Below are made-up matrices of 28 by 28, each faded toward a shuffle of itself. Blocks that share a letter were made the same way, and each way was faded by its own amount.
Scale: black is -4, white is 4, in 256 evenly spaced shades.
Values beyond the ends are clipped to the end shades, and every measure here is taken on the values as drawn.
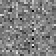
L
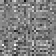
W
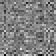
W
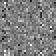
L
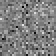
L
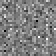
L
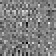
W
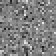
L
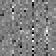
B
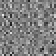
W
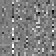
B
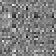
W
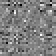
W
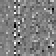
B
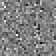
L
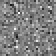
L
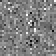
L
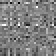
W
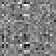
W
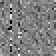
B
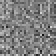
W
